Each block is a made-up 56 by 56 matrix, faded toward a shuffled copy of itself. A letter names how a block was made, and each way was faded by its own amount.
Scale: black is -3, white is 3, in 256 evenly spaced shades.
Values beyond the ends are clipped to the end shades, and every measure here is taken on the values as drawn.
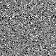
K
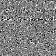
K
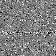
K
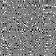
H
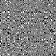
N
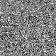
K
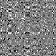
H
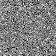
K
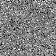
K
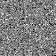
K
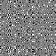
H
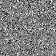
K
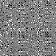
H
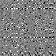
N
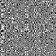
H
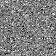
K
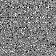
K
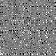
N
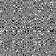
H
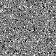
K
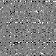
N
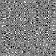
H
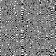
H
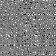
N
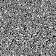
K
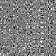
H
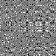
H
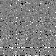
N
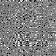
N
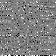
N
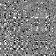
H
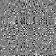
H
